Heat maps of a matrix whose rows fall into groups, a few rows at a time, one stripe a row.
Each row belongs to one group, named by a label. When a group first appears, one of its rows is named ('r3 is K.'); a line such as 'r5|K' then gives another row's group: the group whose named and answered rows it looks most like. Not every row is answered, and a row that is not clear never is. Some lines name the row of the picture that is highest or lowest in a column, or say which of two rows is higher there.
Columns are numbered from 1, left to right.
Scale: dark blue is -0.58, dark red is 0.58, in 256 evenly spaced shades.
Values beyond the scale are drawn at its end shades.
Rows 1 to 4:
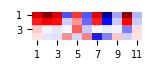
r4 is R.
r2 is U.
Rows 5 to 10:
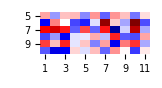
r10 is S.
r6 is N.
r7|U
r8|S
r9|U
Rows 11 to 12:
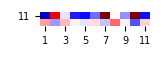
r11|N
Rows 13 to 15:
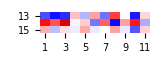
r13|S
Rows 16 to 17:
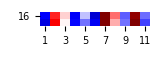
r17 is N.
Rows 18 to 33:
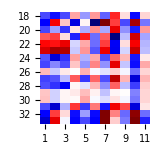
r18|S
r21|U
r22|U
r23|U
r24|S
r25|S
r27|S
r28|S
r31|S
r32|N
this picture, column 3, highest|23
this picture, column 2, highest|23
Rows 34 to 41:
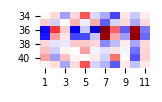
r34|R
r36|N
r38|R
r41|R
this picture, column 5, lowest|37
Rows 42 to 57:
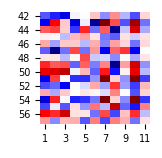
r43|N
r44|U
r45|R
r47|S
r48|R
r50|U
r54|N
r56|U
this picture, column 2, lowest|47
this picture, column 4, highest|47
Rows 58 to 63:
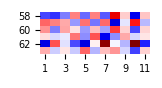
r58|S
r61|R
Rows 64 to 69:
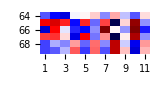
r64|S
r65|U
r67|U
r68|S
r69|S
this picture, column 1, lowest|66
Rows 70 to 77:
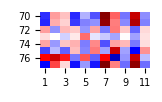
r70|N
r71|N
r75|S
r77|N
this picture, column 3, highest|76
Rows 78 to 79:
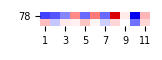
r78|S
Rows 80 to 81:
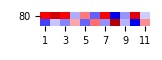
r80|U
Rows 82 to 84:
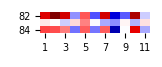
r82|U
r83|R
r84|U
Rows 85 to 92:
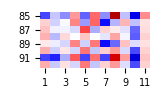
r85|S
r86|R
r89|R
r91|S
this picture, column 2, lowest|91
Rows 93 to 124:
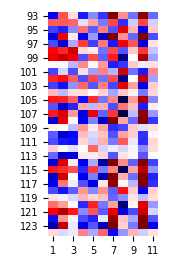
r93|N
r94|U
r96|N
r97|S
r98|U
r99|U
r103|S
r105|U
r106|S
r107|U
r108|N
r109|R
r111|S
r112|R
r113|S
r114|N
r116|N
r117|N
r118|S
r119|R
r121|U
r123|N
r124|R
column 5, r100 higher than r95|Yes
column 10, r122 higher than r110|Yes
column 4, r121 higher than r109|No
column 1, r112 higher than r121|No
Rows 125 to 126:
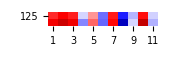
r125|U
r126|U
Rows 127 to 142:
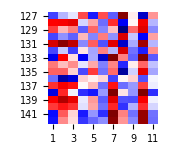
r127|S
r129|U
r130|S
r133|N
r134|U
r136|S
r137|U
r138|N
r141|N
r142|N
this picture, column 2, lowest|136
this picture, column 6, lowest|133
